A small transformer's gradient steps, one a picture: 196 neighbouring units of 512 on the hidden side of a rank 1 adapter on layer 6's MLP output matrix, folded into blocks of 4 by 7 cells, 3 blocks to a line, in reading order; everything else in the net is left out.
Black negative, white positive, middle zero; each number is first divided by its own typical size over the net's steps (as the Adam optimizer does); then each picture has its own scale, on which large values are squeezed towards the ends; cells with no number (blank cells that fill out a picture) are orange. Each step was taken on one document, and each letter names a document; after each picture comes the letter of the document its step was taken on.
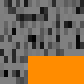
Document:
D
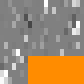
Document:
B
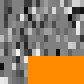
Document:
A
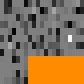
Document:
D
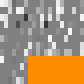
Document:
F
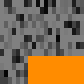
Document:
D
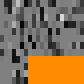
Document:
D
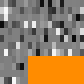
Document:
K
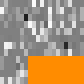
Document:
K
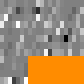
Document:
K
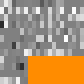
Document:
K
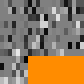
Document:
A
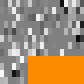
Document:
A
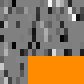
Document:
K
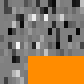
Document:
D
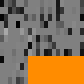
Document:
F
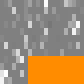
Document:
B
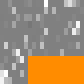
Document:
B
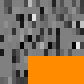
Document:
D
